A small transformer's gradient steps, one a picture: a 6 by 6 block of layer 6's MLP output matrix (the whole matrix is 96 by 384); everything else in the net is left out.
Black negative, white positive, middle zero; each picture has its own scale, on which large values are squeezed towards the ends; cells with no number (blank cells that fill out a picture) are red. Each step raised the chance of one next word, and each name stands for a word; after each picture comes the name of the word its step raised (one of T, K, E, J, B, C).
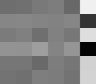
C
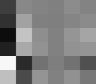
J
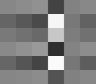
J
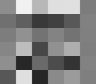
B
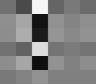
B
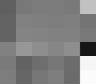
J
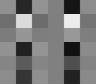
C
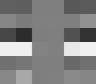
C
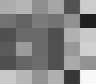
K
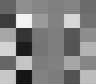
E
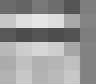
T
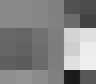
K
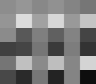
E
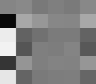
E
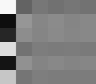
B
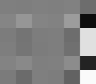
E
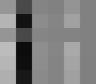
T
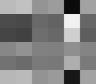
K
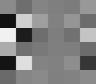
E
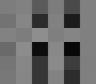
T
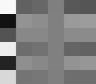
B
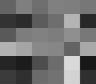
J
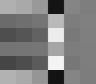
K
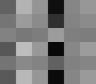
T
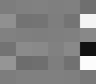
J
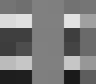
E
